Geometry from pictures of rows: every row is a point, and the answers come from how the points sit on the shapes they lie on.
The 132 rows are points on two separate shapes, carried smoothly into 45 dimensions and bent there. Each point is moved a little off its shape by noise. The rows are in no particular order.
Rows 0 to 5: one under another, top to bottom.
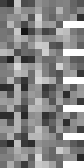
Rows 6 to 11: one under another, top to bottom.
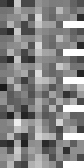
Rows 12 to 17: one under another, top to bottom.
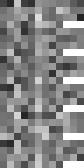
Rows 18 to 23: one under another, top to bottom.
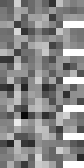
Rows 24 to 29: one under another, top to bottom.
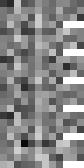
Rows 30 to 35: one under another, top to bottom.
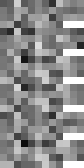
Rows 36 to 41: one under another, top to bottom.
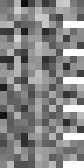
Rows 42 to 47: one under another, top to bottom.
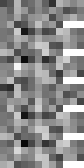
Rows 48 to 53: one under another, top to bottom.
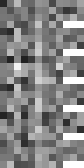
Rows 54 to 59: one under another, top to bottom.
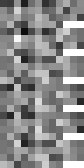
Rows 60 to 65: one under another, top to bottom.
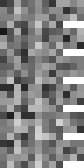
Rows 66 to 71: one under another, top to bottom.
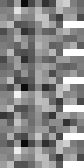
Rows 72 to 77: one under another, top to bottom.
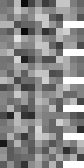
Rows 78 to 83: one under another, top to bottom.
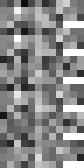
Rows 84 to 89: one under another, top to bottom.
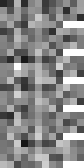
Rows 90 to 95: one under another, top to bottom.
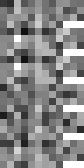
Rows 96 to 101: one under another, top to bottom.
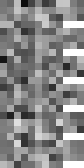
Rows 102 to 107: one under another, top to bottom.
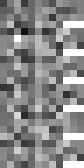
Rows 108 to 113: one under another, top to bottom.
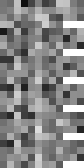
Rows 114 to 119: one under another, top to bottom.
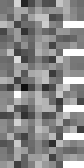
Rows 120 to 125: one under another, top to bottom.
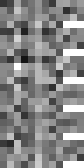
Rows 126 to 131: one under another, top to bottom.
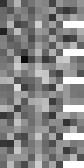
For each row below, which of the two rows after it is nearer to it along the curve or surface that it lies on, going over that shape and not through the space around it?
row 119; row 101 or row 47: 101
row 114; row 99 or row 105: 99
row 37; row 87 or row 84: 87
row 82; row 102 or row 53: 102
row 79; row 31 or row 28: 31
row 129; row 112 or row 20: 20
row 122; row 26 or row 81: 81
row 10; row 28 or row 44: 44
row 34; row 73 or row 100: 73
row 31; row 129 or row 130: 130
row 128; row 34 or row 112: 34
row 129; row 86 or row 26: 26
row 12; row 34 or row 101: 34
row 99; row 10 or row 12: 12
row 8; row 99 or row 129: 99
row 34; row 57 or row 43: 43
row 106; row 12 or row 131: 131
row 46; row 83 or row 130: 130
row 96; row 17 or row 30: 30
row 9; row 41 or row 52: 52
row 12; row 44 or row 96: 44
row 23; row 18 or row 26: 26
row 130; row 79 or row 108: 108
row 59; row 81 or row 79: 79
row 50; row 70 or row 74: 74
